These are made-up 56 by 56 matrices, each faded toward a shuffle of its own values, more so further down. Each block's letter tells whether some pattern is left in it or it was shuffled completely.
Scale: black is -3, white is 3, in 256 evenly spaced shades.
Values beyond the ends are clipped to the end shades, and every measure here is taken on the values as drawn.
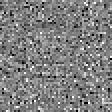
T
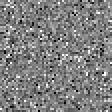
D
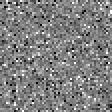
T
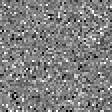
T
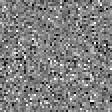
T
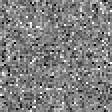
T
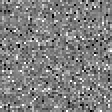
T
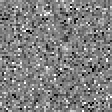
T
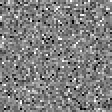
D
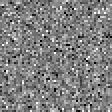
T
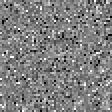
T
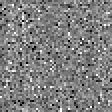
T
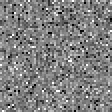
T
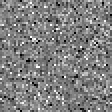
T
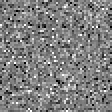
T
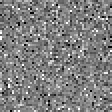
D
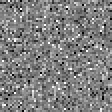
T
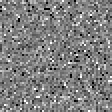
D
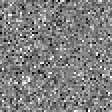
D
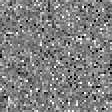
D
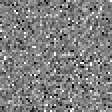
T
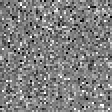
T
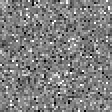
D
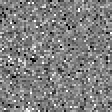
D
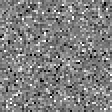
D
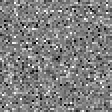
T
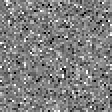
D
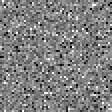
T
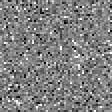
T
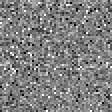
T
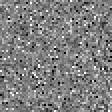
D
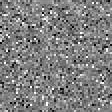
T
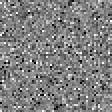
T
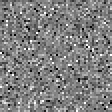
T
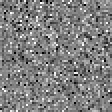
T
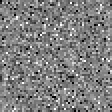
D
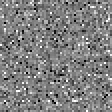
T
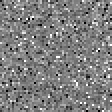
D
